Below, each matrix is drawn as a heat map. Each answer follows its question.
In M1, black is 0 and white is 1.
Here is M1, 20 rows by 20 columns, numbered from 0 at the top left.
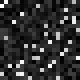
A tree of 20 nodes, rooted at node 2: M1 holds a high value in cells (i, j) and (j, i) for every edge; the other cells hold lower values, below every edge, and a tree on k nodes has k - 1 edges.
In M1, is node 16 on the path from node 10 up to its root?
yes
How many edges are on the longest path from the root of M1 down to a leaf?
10
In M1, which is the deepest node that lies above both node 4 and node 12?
16
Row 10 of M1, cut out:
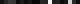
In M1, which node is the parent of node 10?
12
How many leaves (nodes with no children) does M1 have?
5
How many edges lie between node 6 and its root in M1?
10
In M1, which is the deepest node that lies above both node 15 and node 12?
16
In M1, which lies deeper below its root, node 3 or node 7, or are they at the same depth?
node 7
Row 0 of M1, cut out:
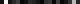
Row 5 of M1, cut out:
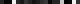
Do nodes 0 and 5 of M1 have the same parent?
yes
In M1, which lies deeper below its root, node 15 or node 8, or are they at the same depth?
node 8
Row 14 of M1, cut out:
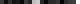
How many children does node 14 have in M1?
2
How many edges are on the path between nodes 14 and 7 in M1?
2
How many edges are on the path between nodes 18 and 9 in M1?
3
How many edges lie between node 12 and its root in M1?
2
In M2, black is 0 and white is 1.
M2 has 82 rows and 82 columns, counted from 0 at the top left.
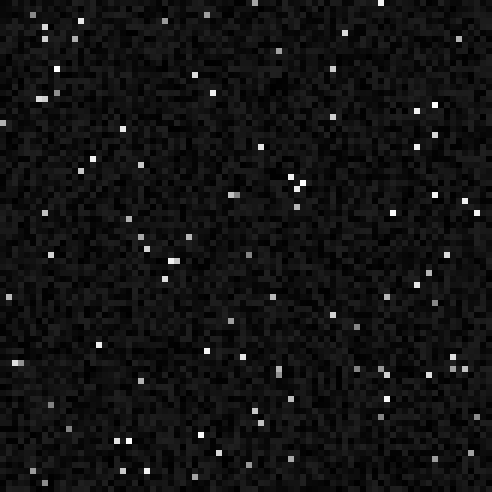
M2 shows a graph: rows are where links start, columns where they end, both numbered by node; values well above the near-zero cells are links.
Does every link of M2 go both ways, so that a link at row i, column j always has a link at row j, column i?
no
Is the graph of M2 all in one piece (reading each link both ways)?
no
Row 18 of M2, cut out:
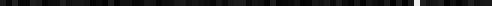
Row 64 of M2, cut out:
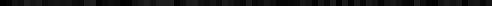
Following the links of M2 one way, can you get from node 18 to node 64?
yes
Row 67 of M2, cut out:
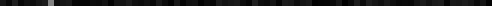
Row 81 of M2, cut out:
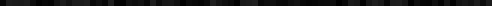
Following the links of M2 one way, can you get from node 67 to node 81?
no
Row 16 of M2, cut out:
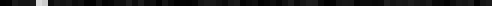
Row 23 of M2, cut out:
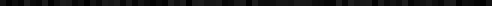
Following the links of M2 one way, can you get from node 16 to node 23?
yes
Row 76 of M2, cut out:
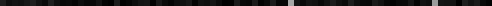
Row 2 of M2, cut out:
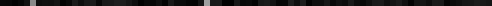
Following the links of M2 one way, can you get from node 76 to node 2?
no
